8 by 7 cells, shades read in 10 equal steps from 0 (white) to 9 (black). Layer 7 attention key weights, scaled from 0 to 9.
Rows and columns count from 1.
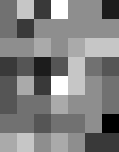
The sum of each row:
30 32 22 40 27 32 39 30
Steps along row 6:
down same down up same up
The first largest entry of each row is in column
7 2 1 3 3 1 7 6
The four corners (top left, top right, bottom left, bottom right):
5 8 3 7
